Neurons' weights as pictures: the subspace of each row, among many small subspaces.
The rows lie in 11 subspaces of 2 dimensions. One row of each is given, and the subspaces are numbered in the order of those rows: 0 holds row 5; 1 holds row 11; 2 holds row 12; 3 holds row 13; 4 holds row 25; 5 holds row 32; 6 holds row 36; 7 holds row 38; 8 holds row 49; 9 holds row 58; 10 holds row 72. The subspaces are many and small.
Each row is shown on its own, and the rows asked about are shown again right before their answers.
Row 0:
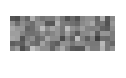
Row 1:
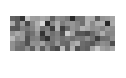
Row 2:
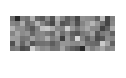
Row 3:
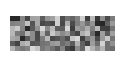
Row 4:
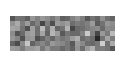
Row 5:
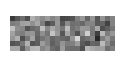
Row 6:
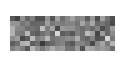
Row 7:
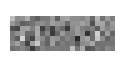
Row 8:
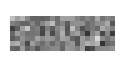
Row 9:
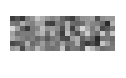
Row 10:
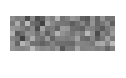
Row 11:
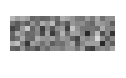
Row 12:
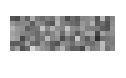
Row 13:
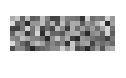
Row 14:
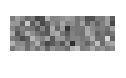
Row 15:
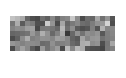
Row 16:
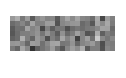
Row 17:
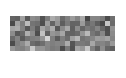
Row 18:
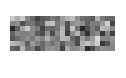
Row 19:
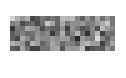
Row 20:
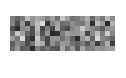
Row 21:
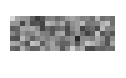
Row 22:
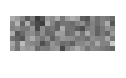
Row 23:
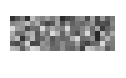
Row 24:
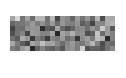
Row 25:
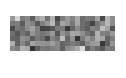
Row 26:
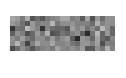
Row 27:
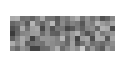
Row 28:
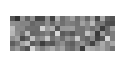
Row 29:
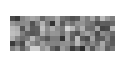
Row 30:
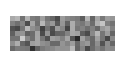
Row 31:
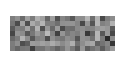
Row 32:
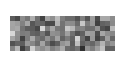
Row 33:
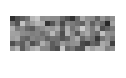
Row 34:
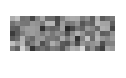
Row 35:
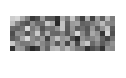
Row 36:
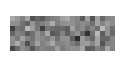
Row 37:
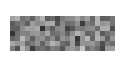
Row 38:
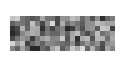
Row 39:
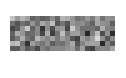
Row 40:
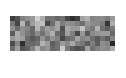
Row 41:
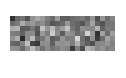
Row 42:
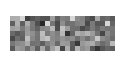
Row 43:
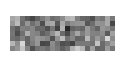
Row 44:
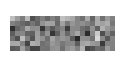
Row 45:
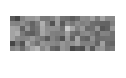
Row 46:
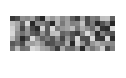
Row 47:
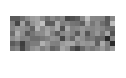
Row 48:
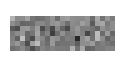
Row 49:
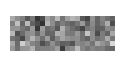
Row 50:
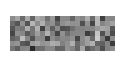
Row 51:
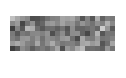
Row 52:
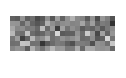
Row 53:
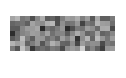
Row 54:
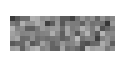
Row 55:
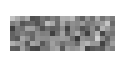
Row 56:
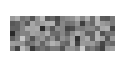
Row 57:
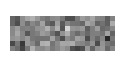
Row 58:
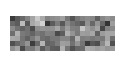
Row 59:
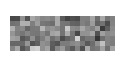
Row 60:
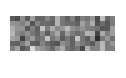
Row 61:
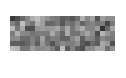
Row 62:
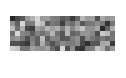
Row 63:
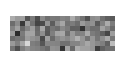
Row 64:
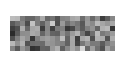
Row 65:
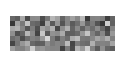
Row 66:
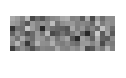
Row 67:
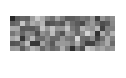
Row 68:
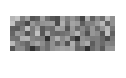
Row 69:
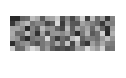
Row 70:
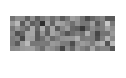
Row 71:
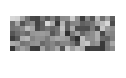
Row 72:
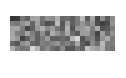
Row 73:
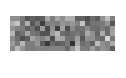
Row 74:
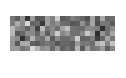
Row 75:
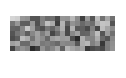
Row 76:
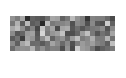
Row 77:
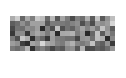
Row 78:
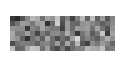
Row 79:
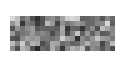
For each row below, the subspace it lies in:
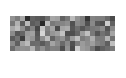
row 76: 10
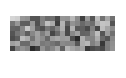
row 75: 10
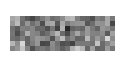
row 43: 5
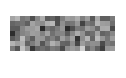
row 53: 5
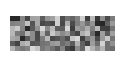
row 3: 10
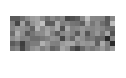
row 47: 2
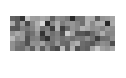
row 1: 3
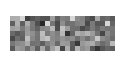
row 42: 3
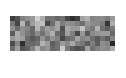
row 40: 8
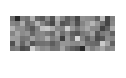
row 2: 4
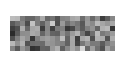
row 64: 7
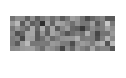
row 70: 1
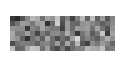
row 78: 3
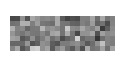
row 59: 8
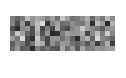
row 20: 9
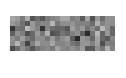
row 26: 6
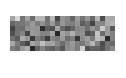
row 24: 4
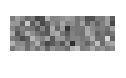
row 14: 7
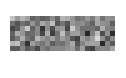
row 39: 1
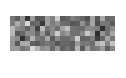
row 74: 8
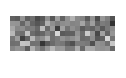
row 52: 4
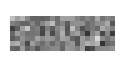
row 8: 1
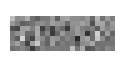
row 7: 9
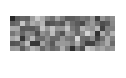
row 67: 9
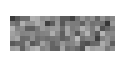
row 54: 0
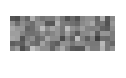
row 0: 2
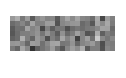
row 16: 2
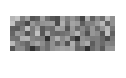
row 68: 3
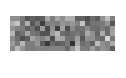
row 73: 5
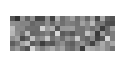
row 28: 4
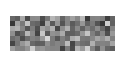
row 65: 3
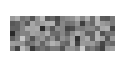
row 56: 5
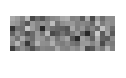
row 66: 6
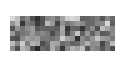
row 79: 8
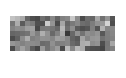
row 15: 10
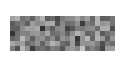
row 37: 5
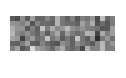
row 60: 2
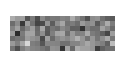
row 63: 6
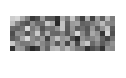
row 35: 3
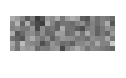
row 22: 8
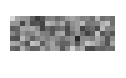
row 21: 9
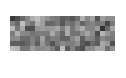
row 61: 6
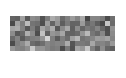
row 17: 3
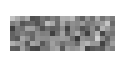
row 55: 0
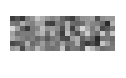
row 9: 1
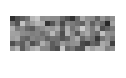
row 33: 0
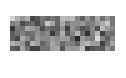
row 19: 0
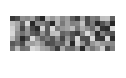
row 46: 7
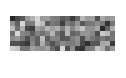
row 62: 6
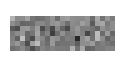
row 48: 9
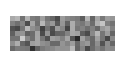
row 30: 10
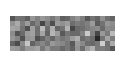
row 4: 1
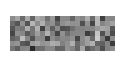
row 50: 2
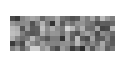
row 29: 7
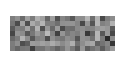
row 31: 2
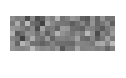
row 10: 8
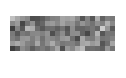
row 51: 6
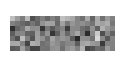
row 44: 0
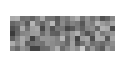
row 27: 7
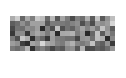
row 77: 4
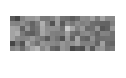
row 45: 7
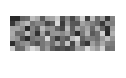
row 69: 3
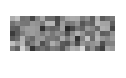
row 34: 5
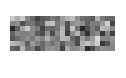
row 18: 1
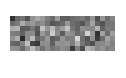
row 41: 9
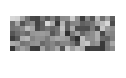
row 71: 10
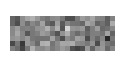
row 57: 5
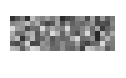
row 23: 0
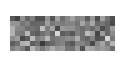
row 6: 4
